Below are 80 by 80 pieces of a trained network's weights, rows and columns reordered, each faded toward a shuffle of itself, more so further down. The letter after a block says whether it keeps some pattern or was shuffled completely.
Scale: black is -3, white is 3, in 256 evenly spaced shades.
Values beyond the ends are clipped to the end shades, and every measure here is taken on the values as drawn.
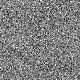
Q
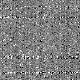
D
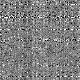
D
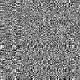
D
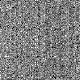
D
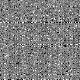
D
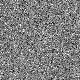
Q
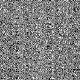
D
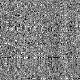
D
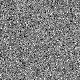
Q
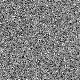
Q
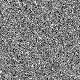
Q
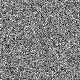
Q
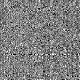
D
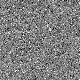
Q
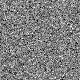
Q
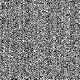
D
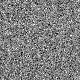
Q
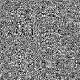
D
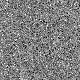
Q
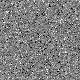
Q
